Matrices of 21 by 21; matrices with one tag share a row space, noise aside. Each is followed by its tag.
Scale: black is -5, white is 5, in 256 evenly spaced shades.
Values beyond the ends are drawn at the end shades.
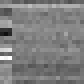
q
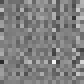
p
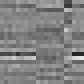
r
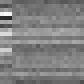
q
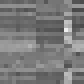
r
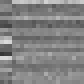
q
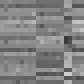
r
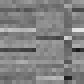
r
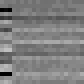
q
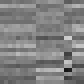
r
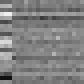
q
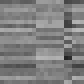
r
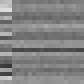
q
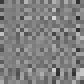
p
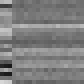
q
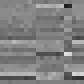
r
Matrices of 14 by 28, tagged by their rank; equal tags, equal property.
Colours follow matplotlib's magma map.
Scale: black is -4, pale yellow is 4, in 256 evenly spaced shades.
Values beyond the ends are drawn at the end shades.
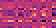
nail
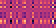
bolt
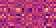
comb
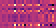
nail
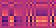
bolt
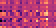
nail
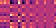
bolt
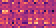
comb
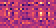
comb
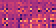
comb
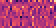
comb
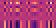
bolt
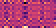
nail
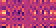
nail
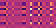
bolt
